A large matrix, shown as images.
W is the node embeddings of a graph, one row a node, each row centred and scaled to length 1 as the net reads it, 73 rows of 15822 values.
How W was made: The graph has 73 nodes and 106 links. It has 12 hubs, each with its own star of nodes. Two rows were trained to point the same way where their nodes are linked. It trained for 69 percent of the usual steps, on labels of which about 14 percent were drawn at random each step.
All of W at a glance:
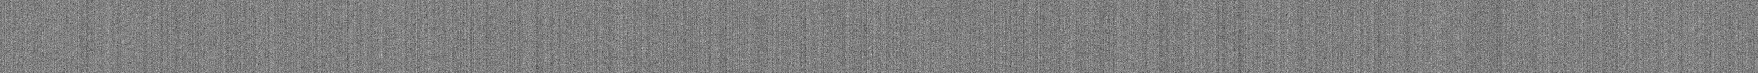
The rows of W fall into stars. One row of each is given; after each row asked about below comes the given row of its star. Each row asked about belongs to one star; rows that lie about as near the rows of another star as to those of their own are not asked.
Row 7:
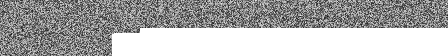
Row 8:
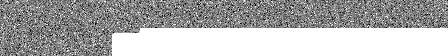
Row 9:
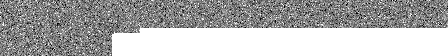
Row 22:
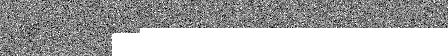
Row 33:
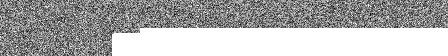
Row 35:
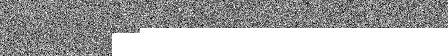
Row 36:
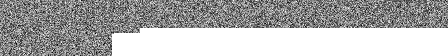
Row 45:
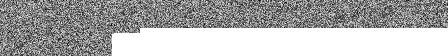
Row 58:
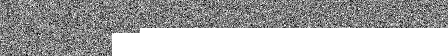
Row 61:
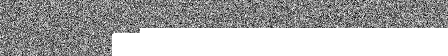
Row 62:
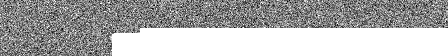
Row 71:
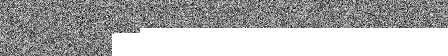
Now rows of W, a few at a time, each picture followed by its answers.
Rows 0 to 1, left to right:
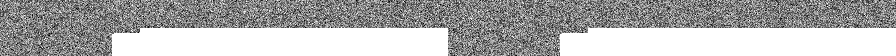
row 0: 7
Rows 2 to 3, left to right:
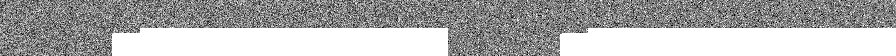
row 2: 35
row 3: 9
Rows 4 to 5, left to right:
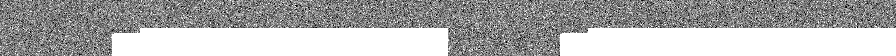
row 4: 33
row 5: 36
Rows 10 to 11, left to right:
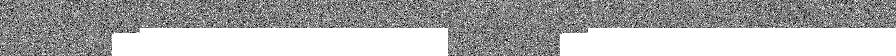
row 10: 58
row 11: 45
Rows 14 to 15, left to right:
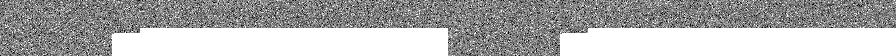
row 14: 7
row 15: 7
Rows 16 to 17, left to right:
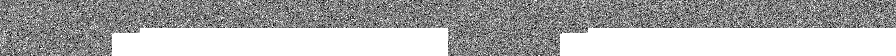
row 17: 71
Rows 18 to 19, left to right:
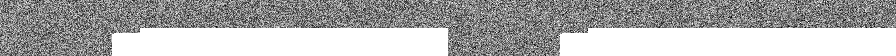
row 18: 62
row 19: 35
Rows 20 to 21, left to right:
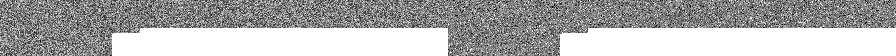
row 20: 22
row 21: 58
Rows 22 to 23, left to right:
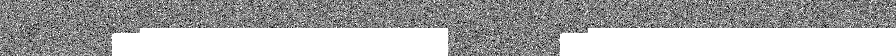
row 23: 71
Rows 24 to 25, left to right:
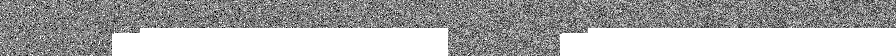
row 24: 61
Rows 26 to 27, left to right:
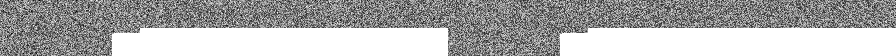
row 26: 8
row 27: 58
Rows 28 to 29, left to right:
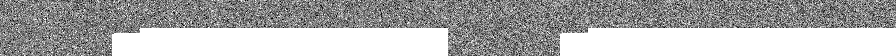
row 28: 58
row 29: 45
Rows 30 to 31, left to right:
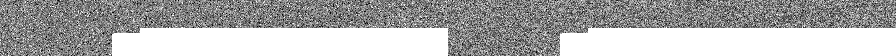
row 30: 61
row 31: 61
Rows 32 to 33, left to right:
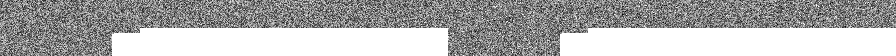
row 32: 33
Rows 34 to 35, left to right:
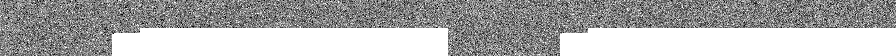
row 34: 62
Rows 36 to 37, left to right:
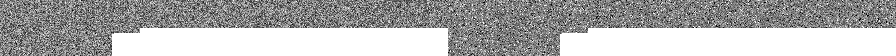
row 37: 61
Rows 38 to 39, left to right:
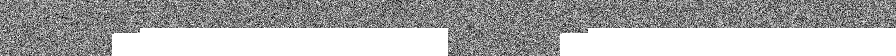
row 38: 45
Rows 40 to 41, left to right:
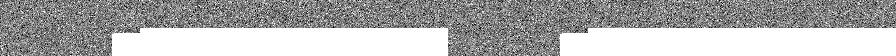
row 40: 7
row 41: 33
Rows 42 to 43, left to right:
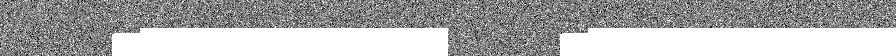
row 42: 35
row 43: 71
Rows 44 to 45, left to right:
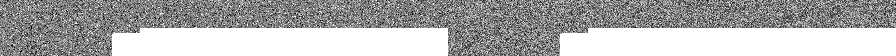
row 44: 8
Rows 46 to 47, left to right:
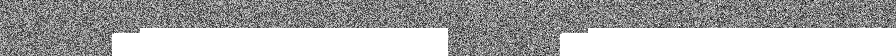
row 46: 36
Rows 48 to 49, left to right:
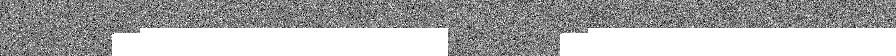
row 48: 71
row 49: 71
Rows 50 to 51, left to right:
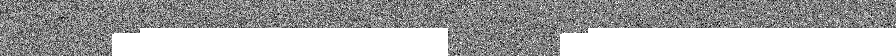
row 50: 33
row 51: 45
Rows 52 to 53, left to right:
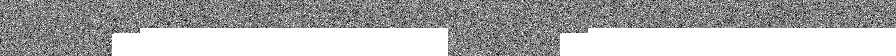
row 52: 45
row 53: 61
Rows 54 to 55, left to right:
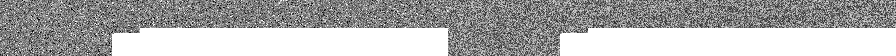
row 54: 58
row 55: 61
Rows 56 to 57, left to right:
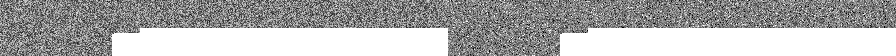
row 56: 9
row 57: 9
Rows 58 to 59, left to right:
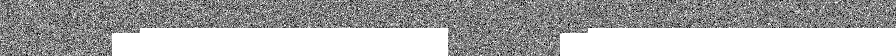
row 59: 22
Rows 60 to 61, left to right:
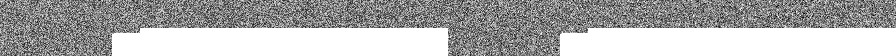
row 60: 35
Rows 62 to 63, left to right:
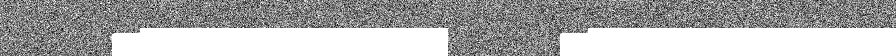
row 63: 22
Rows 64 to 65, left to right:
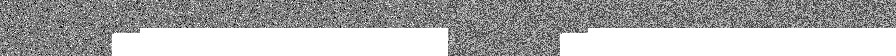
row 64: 36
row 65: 71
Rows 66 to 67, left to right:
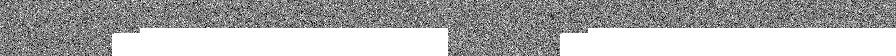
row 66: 36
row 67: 22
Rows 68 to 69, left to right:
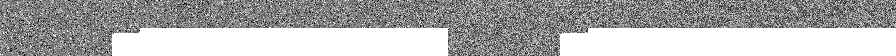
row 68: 36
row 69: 45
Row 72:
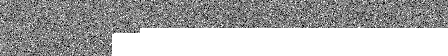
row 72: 35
